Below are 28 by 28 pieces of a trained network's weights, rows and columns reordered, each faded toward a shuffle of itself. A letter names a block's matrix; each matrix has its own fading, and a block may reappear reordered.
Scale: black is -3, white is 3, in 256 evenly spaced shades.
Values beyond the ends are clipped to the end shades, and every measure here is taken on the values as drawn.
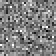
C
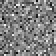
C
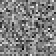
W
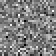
W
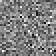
C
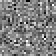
W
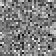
W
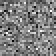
C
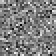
W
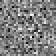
W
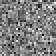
C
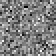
C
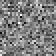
W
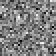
W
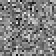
W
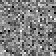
W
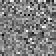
W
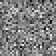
W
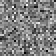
W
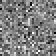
W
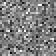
C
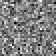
W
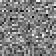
W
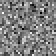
C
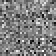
W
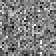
W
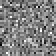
C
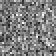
C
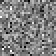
W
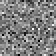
W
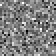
C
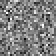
W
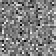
W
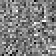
W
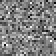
C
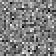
W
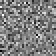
W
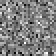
C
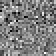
W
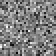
W
